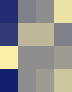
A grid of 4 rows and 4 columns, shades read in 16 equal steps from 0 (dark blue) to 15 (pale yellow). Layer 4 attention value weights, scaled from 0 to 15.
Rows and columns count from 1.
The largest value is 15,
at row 3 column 1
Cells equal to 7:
2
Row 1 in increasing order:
1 7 8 14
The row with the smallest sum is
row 4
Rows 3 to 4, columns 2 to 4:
8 8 9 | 8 9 12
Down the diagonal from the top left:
1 11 8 12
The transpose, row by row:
1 2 15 0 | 7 11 8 8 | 8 11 8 9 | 14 7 9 12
